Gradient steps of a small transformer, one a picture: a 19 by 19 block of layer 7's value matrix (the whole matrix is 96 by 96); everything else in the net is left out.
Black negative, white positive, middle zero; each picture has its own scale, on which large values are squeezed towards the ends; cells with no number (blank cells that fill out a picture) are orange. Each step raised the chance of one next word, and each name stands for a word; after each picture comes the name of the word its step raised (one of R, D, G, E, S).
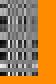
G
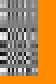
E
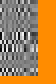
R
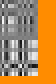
G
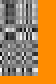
E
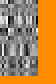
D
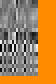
R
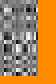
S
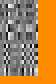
E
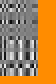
G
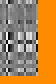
R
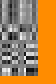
E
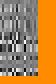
S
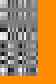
E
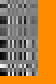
G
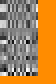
S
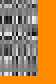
D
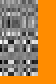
S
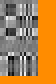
D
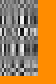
D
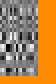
R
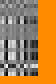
G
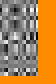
S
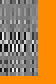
R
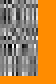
D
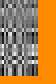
E
